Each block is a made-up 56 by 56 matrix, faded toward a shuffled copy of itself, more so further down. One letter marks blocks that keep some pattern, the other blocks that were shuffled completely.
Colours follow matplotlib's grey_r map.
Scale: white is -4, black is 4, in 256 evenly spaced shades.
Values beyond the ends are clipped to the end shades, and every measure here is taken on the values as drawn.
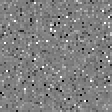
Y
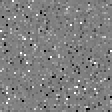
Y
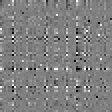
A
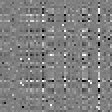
A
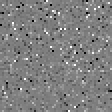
Y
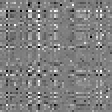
A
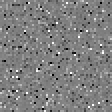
Y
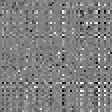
A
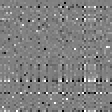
A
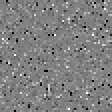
Y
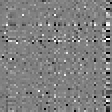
A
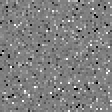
Y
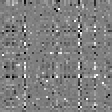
A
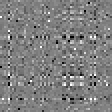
A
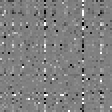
A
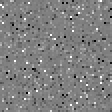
Y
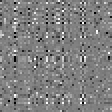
A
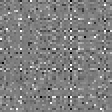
A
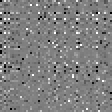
A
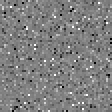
Y
